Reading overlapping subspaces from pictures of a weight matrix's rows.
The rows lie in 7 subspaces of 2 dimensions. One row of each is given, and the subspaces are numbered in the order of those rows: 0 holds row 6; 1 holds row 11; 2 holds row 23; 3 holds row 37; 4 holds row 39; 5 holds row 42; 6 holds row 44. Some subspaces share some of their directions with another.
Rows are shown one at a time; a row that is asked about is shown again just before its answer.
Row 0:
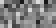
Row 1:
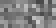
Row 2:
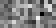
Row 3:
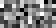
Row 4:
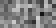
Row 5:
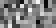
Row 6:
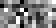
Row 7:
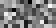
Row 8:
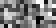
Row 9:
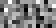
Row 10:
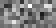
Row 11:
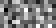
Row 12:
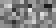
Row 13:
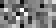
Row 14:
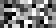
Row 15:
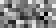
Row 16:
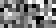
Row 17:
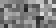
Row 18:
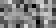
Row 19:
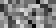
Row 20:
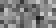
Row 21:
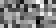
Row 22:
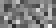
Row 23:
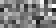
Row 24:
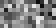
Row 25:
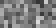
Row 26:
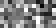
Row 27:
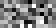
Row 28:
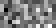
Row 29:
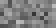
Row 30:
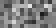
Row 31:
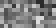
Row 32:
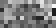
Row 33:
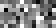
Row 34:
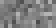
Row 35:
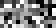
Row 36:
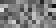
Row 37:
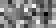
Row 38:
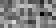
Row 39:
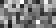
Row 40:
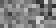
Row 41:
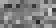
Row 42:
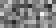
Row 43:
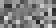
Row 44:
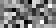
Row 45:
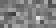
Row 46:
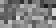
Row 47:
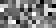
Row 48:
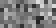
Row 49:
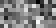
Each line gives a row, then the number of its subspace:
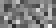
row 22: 1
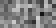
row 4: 5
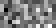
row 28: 1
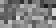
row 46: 4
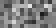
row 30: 5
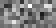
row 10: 5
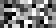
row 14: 6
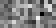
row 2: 5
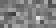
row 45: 6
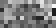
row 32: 4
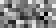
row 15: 3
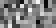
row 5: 4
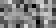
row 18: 3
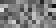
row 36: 2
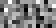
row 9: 1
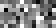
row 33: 0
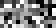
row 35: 1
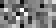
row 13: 0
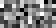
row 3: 0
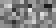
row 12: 5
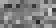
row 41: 1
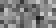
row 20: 0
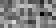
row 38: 5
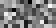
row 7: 6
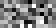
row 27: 6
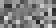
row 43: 1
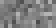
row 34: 4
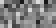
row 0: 4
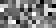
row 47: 2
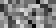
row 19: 2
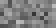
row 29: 3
